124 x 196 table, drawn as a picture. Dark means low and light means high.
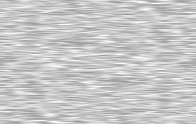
Average level on the scale: 80%. Symmetry: a half turn. Grain: streaks across. Slope: none.
